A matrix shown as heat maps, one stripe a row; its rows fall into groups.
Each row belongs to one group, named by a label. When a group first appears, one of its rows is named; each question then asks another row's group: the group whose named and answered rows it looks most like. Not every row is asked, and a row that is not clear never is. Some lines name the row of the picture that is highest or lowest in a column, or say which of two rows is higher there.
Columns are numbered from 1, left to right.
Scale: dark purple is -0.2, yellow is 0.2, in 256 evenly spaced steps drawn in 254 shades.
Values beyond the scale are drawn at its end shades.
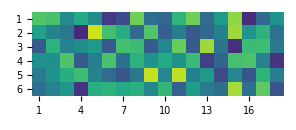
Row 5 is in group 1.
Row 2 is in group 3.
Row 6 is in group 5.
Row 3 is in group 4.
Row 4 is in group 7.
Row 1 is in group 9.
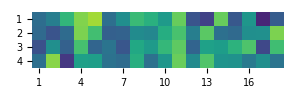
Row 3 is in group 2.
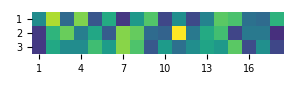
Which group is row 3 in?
5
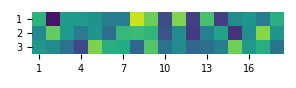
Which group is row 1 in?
1
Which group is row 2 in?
4
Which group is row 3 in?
3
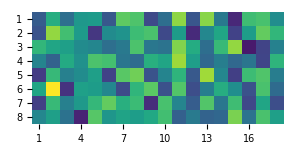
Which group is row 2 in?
4
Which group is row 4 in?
1
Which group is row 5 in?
4
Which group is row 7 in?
5
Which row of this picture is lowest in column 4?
8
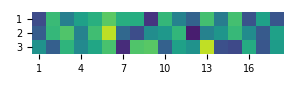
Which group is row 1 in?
5
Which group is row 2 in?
3
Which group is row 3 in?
1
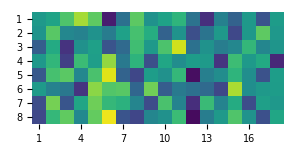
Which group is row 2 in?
4
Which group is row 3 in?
2
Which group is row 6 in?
3
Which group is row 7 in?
5
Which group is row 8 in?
3
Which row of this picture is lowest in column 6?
1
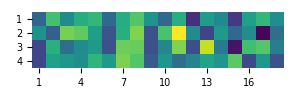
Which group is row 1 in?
4
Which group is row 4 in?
5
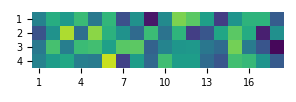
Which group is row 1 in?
7
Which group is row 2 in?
3
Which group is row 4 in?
7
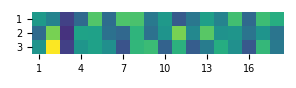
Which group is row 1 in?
5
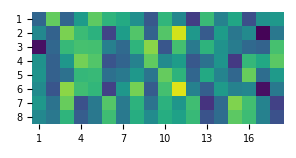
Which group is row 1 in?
5
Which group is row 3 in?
1
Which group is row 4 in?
1
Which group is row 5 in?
2
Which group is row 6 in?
2
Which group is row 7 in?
7
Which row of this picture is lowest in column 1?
3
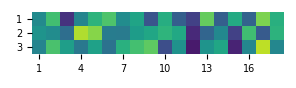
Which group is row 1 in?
5
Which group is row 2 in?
2
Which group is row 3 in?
4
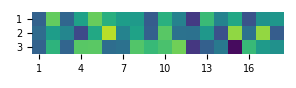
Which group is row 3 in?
2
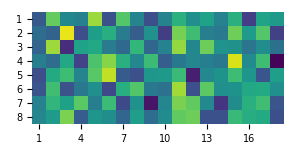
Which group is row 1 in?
5
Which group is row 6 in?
4
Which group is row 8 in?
7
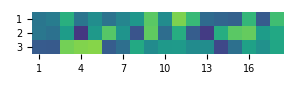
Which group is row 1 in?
1
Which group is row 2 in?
3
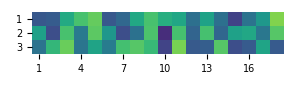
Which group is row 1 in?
1
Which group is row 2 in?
1
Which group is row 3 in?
4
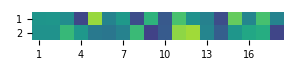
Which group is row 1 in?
3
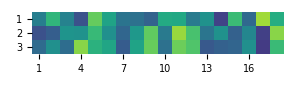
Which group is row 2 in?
1
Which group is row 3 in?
1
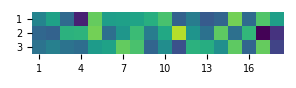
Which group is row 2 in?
2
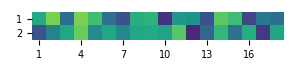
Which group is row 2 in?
2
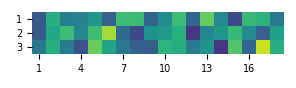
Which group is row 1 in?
4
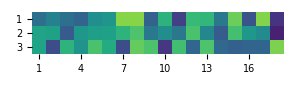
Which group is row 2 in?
7
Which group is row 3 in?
1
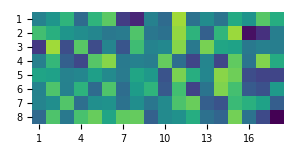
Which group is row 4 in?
5
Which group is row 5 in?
9
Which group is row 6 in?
9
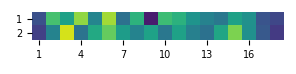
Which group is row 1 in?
7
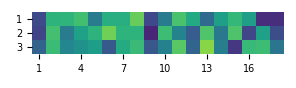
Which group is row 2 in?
5
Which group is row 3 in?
4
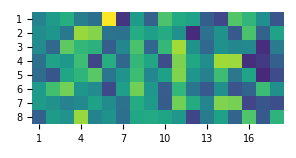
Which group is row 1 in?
7
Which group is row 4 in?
9
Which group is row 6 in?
4
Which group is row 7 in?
9
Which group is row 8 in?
2
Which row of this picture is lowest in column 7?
1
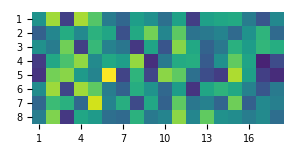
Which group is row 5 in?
7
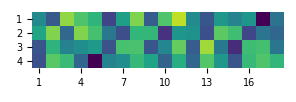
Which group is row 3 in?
4
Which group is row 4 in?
4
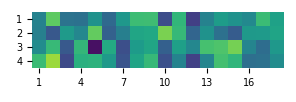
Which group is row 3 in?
9
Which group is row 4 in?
9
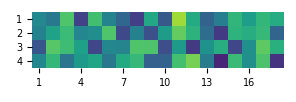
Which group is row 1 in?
3
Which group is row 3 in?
4
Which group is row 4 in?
7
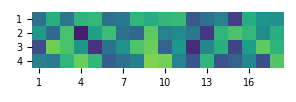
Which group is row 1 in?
2
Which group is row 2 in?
3
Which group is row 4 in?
1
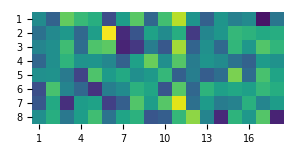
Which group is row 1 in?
2
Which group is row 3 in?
3
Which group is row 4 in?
1
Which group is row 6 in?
4
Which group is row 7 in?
2
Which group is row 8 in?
7
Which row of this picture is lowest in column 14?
8
